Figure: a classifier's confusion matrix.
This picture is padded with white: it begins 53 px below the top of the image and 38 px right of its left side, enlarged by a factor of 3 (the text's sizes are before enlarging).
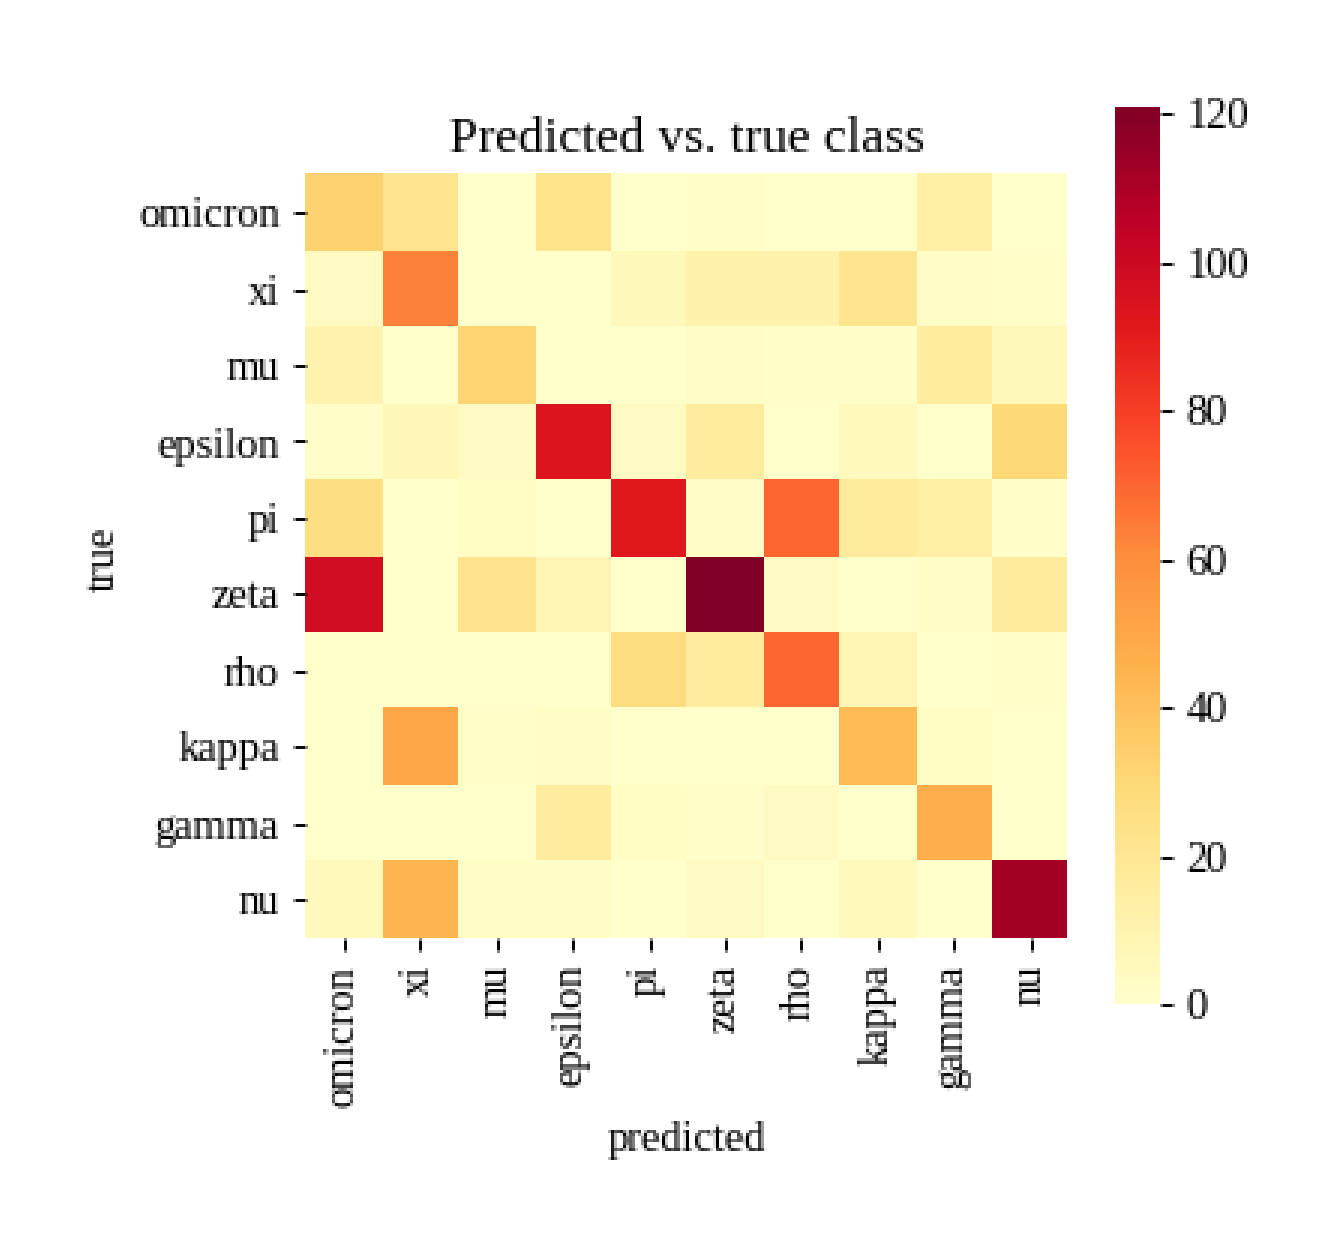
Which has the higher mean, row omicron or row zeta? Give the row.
zeta
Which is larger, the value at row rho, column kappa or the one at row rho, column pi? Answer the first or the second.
the second
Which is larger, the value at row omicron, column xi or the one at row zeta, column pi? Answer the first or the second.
the first
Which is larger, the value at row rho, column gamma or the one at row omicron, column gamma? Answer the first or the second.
the second
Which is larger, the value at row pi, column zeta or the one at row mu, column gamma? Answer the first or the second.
the second
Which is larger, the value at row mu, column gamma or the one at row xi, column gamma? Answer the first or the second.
the first
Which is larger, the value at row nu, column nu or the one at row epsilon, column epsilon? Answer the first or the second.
the first
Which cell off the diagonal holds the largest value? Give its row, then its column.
zeta, omicron
